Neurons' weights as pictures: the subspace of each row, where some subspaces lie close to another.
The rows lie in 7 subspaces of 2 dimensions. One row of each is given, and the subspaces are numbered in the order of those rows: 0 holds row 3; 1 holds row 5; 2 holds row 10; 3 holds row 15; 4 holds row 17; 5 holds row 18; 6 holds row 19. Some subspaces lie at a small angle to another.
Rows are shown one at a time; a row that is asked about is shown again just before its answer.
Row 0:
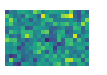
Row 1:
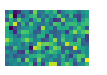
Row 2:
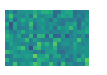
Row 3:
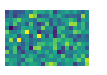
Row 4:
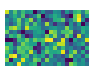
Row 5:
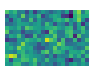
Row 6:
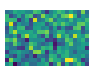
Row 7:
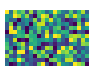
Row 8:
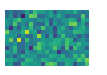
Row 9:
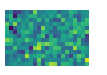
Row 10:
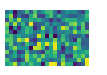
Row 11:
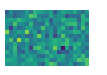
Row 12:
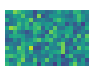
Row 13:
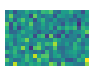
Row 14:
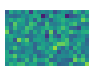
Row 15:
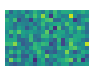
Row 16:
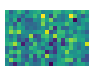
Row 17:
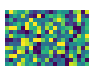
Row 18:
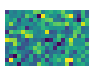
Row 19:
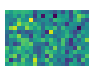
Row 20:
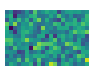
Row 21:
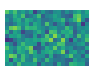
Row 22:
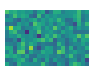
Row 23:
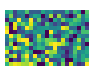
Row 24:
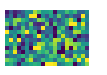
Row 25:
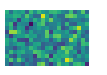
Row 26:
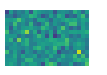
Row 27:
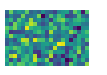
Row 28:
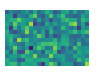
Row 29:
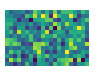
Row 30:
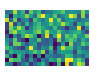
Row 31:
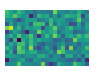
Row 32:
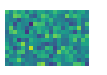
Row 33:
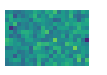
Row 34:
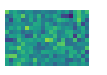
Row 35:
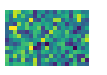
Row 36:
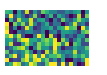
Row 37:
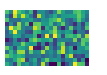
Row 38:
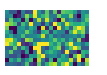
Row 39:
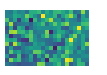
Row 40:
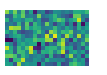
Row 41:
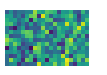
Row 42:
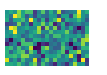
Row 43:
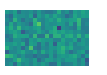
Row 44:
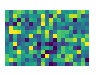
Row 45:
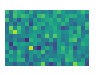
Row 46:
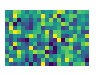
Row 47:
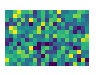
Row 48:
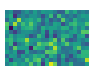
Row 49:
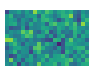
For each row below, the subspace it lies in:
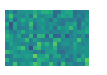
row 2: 1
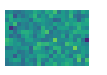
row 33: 6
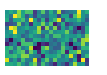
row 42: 3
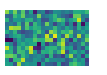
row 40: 5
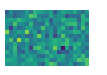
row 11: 0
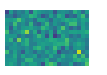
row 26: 0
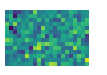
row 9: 6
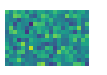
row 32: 4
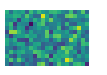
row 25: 4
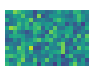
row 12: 2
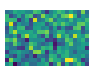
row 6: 1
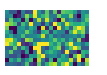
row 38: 3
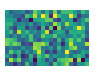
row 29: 3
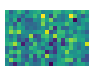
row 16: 3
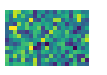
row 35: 6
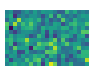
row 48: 6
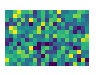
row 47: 3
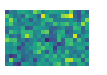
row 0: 1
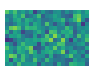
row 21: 5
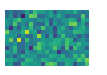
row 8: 0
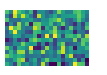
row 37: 2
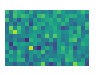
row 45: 2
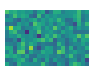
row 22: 4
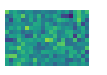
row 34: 1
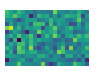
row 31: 0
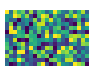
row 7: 4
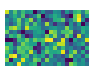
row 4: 5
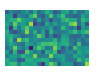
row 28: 4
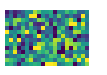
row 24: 0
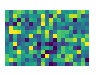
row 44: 3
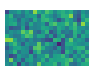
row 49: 5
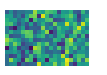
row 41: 2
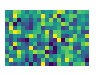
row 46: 6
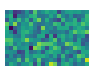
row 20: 6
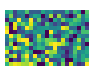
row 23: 2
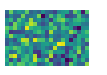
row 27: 4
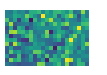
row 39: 2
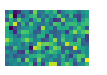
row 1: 6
